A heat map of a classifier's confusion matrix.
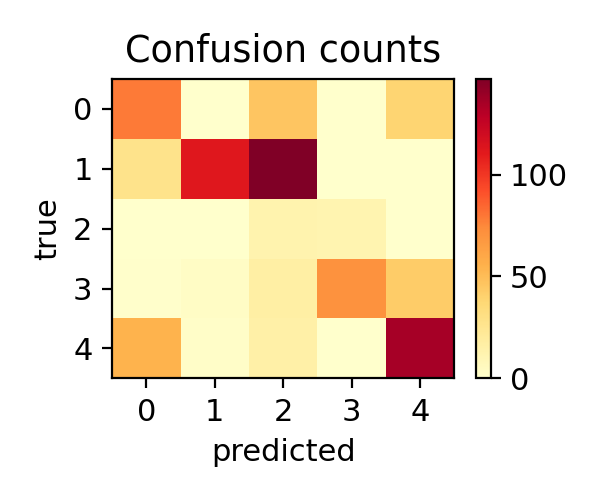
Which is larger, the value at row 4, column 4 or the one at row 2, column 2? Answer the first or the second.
the first
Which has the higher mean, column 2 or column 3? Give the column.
2
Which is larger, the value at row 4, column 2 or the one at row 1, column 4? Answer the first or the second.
the first
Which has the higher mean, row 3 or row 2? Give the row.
3
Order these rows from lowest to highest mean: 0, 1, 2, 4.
2, 0, 4, 1
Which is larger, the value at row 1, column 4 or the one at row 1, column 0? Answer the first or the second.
the second
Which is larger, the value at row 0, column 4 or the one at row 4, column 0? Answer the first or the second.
the second
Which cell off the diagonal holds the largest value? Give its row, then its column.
1, 2
